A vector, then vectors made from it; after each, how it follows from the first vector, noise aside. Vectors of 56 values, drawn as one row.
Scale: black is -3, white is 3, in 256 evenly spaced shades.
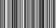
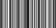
wrapped around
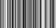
sign-scrambled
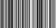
wrapped around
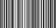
sign-scrambled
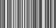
sign-scrambled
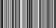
wrapped around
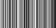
wrapped around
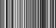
sign-scrambled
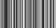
sign-scrambled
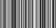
wrapped around
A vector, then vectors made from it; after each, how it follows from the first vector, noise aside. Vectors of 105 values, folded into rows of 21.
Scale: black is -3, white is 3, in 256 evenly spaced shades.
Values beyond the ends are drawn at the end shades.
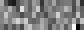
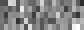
sign-scrambled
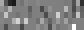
partly zeroed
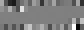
partly zeroed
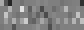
partly zeroed
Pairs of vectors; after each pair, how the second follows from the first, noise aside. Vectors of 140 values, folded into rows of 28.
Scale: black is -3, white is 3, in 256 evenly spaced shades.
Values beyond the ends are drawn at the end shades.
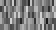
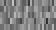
shrunk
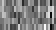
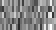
sign-scrambled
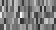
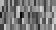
sign-scrambled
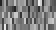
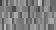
shrunk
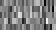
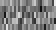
shuffled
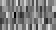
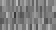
shrunk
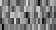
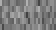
shrunk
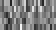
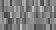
shrunk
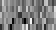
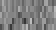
shrunk
